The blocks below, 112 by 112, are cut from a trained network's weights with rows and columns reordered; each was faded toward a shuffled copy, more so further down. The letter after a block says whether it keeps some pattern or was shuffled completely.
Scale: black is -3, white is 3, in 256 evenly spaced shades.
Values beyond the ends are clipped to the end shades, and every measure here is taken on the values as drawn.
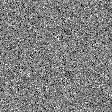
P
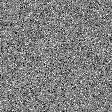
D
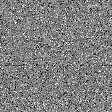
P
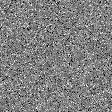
D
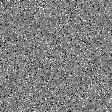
D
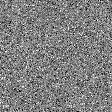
D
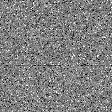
P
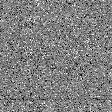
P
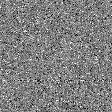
P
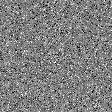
D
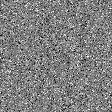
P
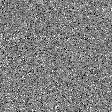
P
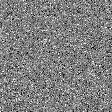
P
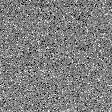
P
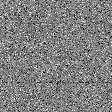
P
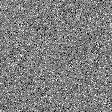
D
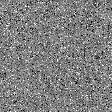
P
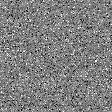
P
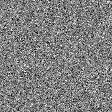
D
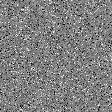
D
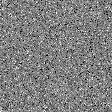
D
